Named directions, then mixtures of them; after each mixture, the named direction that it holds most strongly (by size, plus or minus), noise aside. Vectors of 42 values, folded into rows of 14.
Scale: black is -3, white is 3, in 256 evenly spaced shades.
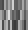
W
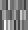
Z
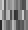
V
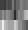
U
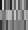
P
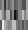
V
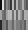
P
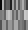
P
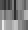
U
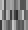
V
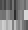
U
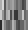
V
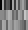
P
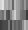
U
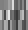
W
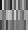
P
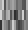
V
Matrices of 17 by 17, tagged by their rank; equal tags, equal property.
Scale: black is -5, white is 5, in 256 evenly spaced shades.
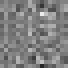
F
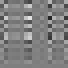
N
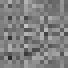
F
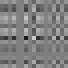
N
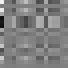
N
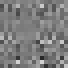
F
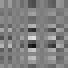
N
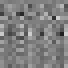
F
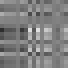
N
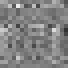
F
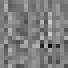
F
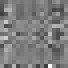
F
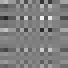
N
